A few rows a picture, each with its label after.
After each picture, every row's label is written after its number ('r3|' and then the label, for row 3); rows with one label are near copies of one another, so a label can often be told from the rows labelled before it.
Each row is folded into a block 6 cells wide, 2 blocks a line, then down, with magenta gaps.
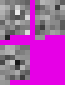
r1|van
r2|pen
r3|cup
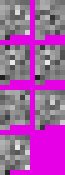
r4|van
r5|cup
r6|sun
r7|sun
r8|pen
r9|van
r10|van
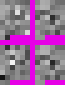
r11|van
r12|cup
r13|sun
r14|cup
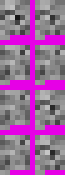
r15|cup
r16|cup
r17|pen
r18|pen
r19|pen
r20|cup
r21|pen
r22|cup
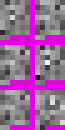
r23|sun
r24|pen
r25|pen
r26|sun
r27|pen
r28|van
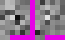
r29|cup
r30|sun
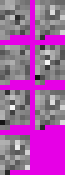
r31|cup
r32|van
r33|pen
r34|sun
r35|sun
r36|van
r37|van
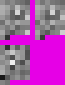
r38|van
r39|van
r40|sun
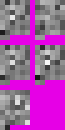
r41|sun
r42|pen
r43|sun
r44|sun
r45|van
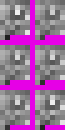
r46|van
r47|van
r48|van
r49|van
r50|van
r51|van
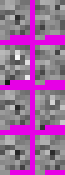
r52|cup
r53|pen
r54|van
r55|pen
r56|cup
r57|van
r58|cup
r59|cup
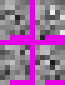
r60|cup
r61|van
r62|pen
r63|cup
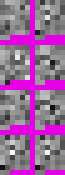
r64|pen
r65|sun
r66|van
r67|cup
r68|pen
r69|cup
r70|sun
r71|sun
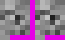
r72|cup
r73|cup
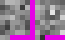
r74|pen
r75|van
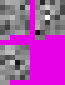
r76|pen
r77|sun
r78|cup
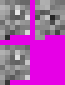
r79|van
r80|cup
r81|van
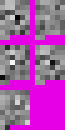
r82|cup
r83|pen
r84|sun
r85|cup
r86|van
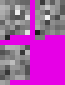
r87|van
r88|sun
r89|pen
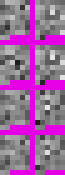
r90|pen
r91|van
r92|cup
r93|van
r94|pen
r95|sun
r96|pen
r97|sun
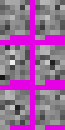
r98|pen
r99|pen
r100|sun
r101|cup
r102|cup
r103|pen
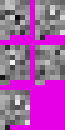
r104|cup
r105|van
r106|sun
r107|pen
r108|van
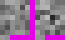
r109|pen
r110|cup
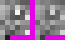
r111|van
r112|van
